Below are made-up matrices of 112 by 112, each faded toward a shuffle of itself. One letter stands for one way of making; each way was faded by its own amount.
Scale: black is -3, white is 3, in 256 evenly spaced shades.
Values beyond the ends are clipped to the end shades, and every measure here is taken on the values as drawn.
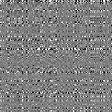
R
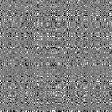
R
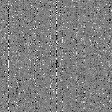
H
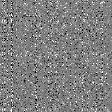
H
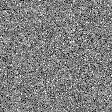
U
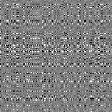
R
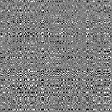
R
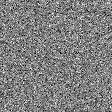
U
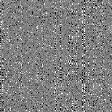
H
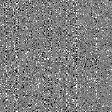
H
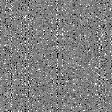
H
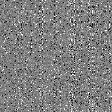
H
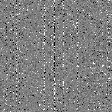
H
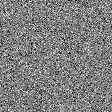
U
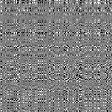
R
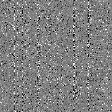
H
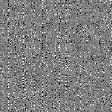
H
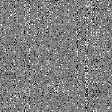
H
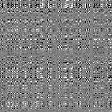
R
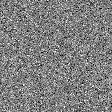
U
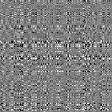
R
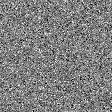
U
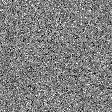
U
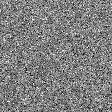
U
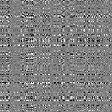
R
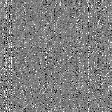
H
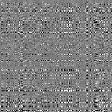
R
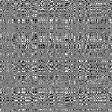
R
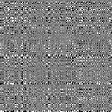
R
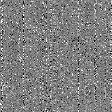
H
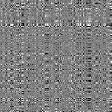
R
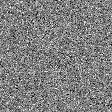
U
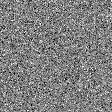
U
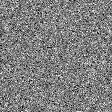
U
